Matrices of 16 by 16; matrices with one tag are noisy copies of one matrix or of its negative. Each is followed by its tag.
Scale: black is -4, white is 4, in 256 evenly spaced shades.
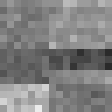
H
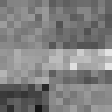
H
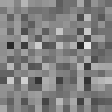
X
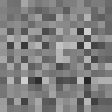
X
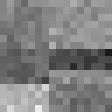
H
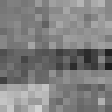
H
